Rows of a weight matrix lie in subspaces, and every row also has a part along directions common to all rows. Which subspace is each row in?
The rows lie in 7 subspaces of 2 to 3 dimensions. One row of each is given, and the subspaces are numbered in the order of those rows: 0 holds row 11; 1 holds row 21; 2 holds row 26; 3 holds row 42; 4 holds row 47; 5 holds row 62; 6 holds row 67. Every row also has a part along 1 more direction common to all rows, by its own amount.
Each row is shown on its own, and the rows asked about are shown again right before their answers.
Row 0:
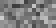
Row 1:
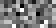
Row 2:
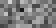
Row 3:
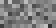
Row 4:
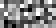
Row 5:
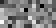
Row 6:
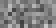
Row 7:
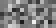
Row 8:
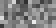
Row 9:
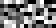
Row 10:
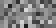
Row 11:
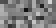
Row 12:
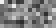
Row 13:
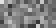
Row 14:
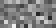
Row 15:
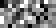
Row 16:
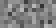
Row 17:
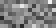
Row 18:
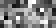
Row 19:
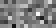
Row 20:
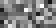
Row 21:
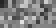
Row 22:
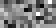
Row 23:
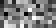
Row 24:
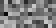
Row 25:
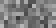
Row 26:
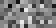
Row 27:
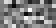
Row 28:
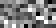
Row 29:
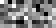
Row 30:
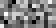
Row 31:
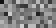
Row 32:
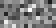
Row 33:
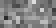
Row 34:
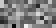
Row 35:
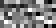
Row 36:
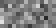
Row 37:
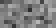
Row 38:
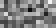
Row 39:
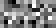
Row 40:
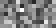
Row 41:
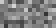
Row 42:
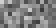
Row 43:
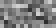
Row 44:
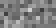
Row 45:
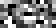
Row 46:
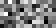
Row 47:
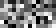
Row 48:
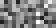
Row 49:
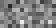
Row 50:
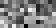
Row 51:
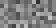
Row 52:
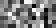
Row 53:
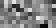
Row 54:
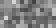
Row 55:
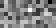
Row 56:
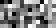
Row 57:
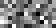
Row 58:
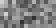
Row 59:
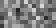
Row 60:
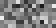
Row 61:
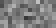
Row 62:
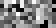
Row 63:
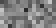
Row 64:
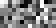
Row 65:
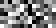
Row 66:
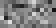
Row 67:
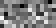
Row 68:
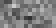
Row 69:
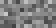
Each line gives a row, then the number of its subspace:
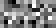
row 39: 6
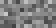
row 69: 5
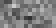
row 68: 3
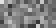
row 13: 3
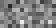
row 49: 2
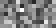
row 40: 5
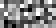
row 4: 4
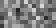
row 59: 2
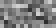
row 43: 6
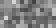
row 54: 6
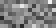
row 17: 6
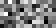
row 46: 5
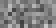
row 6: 2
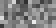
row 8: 6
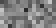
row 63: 0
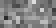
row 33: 6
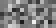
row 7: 2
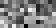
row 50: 0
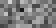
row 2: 5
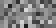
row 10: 2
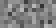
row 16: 2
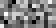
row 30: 6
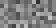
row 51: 4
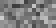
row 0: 2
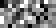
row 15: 1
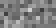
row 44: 4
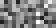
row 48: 4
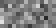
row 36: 1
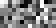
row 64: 1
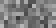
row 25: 6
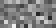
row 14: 4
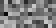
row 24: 5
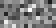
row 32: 4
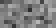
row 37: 3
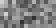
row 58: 1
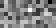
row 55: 4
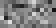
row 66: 6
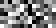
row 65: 5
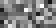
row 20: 0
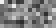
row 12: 0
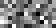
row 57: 1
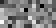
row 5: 0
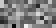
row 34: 1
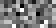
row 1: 5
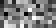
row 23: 1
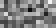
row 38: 4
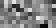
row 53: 5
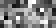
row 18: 6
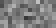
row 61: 3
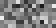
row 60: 2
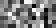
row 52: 2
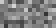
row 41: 0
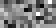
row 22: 0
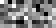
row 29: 0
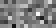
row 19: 1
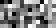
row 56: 3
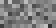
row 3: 5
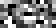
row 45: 3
